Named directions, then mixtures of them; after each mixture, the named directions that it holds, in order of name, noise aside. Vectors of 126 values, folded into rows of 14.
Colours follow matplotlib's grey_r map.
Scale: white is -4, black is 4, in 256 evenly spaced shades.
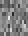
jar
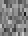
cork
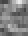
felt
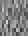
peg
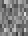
cork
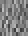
peg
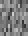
jar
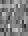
felt, jar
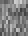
felt, peg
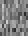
cork, peg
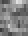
felt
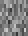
cork, peg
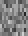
cork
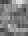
felt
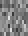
jar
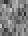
cork, felt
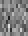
jar, peg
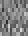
jar, peg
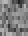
felt, peg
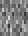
jar, peg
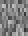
cork, jar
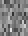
cork, jar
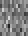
jar, peg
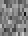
cork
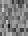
felt, peg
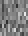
cork, peg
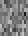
cork, jar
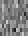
cork, peg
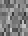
cork, jar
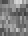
felt, peg
